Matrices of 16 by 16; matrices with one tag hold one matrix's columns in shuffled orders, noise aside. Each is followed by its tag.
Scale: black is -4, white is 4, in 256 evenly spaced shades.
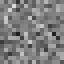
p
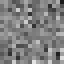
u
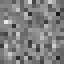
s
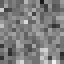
u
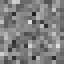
s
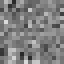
u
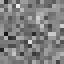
p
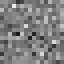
p
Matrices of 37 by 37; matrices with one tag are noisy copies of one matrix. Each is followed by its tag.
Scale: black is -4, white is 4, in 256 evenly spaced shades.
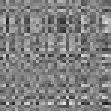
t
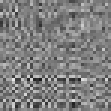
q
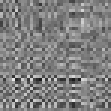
q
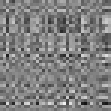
t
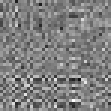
q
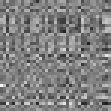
t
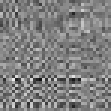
q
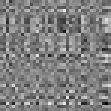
t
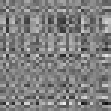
t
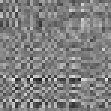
q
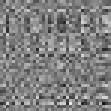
t
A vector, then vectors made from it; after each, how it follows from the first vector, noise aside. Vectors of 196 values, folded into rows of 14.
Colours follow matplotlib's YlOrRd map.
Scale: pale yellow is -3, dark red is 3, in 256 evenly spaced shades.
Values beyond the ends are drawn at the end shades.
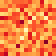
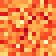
negated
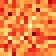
reversed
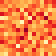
negated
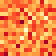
copied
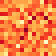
negated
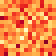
copied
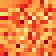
copied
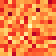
reversed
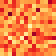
reversed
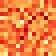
negated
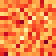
copied
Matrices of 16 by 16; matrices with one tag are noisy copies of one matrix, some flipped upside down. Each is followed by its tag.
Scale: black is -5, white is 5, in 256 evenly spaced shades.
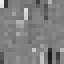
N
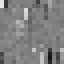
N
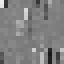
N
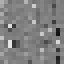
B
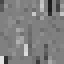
N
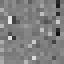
B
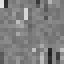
N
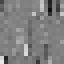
N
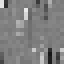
N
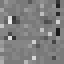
B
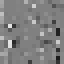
B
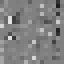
B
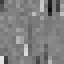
N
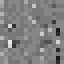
B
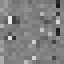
B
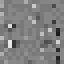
B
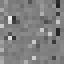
B
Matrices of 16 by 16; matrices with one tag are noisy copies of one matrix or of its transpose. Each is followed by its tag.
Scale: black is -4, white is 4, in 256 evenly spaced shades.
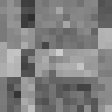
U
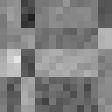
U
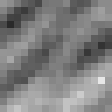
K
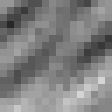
K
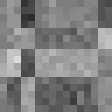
U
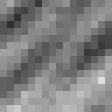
K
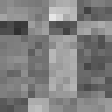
U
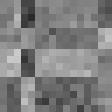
U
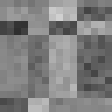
U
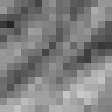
K
